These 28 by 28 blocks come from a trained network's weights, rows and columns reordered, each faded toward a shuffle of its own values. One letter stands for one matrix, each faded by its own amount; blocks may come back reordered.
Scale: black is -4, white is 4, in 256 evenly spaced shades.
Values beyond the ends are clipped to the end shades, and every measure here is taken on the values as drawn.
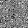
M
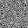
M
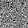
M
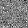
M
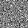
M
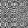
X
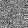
M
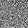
M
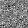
M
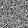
M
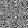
M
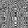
X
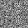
M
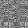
X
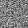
X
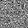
M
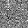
M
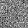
M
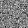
M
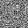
X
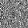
M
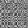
X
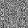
X
